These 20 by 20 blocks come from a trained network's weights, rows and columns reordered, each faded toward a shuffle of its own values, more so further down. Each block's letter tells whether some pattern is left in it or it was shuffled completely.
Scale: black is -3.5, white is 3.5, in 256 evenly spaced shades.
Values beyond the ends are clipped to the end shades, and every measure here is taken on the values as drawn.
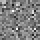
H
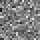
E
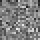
H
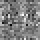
H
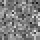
H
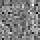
H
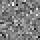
E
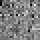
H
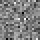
H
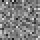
E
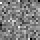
E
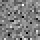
E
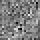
E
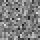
E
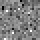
E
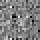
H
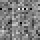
H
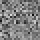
H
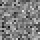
E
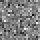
E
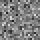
E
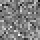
E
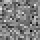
E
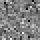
E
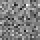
H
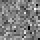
E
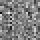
H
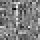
H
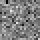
E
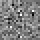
H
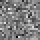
E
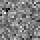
E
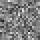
H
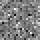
E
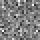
E
